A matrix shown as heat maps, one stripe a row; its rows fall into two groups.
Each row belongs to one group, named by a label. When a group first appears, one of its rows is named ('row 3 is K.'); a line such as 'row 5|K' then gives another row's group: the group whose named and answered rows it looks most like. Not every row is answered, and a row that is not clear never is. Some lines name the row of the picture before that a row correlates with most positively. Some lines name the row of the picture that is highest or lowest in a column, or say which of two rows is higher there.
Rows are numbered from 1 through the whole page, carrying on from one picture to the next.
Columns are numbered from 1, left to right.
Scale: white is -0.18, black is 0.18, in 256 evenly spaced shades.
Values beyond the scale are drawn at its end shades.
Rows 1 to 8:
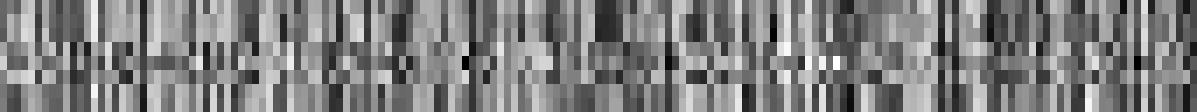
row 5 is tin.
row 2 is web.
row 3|web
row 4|tin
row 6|web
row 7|tin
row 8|tin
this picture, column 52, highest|5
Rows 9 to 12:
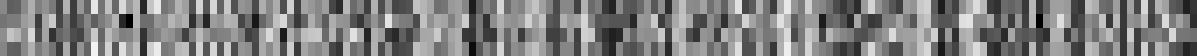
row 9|tin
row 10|web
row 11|web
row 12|tin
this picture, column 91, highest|10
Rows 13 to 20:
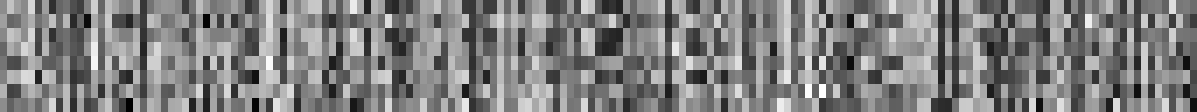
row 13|web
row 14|tin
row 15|web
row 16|web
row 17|tin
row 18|web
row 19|tin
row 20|tin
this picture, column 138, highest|19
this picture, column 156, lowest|14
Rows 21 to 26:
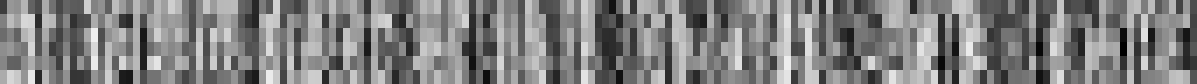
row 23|web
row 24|web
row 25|tin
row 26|web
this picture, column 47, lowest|25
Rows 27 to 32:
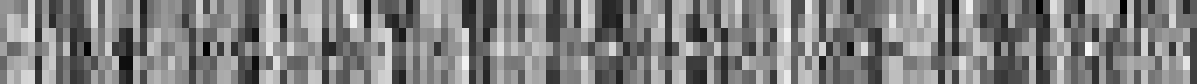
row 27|web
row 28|web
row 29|web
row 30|tin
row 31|web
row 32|web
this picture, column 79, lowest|30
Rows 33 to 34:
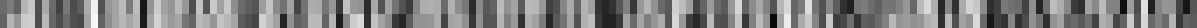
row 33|web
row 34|web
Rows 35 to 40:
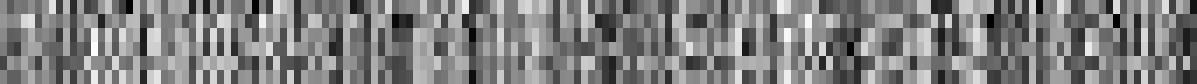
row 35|tin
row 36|web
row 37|tin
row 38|tin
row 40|tin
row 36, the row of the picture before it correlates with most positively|34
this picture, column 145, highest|35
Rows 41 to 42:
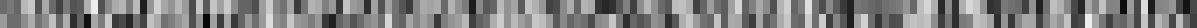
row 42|tin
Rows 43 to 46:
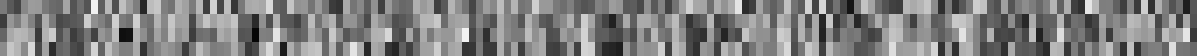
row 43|tin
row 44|web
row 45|web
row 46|web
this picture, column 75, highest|46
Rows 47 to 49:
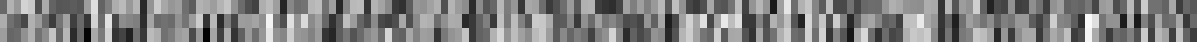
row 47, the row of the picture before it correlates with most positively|46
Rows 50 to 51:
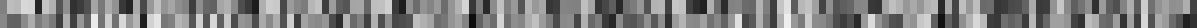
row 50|web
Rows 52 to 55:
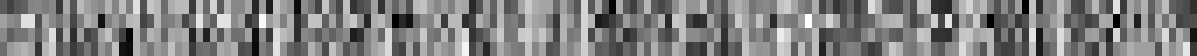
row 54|tin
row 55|web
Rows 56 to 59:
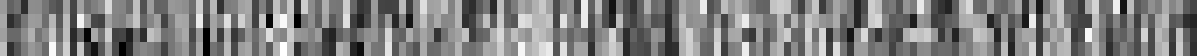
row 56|tin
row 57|tin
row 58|tin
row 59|tin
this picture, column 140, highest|56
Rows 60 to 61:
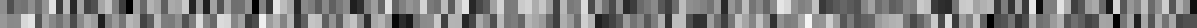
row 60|tin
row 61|web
